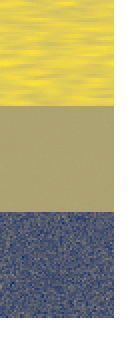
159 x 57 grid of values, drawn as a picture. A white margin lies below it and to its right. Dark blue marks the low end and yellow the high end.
It is made of 3 by 1 panels. Panel 1,1: very high, streaked across, faint in contrast. Panel 2,1: high, flat. Panel 3,1: low, fine-grained.
